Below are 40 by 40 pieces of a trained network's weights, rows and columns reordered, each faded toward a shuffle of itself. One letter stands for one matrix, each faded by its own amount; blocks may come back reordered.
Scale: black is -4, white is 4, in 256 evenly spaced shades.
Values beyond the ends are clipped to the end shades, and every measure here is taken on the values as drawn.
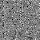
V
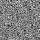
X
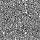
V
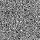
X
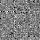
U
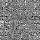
U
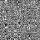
U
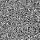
X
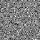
X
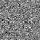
X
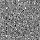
V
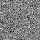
X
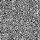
X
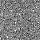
V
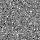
V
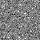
V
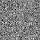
X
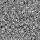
X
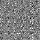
U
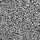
X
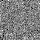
V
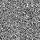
X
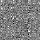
U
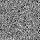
X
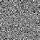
X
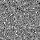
V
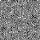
X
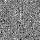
V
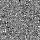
V
